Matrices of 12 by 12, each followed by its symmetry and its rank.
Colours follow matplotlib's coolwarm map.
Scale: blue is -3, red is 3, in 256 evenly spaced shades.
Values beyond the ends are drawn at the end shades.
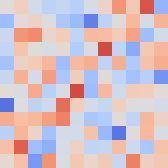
neither, full rank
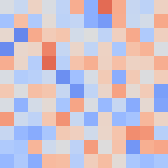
neither, full rank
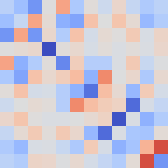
symmetric, full rank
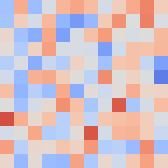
neither, full rank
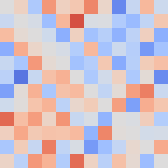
antisymmetric, full rank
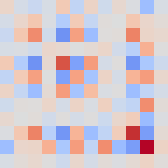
symmetric, rank two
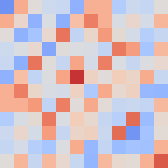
symmetric, full rank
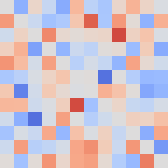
antisymmetric, full rank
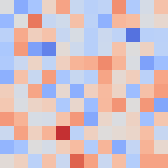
neither, full rank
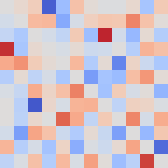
antisymmetric, full rank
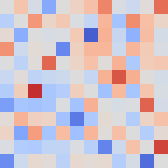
antisymmetric, full rank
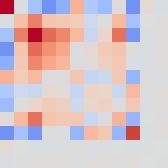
symmetric, rank two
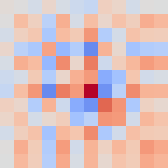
symmetric, rank two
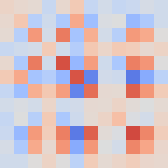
symmetric, rank two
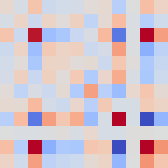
symmetric, rank two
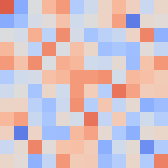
symmetric, full rank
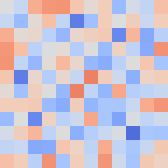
symmetric, full rank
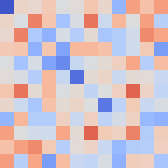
symmetric, full rank
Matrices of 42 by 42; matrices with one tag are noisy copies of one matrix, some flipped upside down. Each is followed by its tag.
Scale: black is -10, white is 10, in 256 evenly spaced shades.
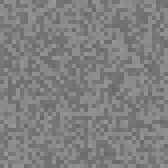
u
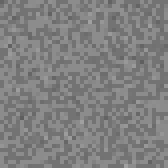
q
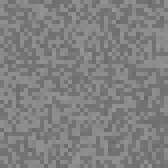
q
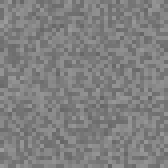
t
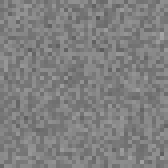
u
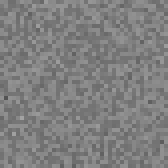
t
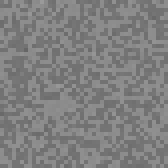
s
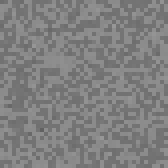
s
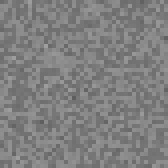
s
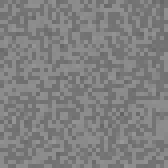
q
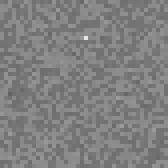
s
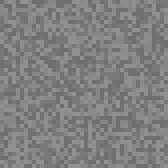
u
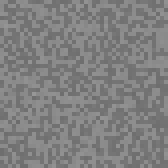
q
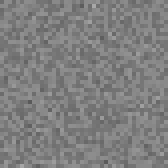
t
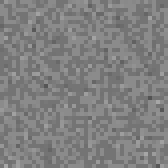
u
